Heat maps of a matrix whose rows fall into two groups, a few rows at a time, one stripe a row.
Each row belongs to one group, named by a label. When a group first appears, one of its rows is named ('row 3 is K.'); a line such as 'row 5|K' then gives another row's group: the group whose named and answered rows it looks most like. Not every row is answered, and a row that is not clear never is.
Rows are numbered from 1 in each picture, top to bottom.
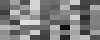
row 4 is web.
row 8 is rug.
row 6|rug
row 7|web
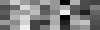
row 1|rug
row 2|web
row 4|rug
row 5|rug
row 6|rug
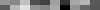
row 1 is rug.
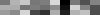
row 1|rug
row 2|rug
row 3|rug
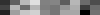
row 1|web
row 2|web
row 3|web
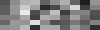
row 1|web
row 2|web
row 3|rug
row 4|rug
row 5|web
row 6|rug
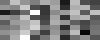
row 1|rug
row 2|rug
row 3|web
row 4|rug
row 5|web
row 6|web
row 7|web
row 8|rug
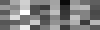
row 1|rug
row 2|rug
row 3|rug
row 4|rug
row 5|web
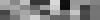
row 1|rug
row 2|rug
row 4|web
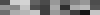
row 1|rug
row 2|rug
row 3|web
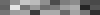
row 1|web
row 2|web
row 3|rug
